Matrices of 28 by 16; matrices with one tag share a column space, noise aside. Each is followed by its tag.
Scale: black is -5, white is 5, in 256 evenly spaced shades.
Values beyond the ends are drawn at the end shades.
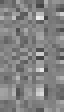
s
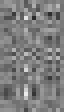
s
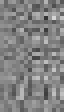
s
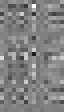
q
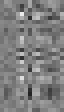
s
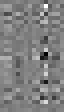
q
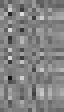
s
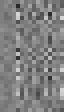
s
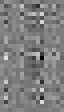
q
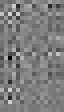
q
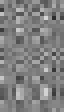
s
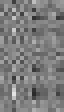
s
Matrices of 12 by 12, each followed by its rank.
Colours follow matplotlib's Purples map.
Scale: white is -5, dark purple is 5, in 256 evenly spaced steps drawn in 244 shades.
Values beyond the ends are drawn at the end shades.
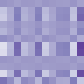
one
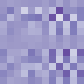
two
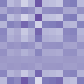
one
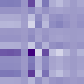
one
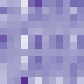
two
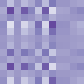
one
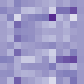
two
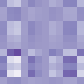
one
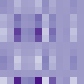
one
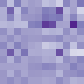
two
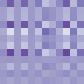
one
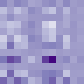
two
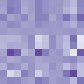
two
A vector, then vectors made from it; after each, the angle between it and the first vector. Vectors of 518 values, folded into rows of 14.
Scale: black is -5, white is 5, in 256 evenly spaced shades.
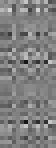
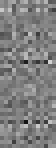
nearly parallel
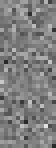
partly aligned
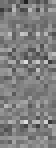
nearly opposite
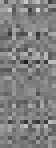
nearly parallel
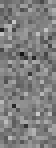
partly opposed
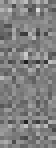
nearly parallel
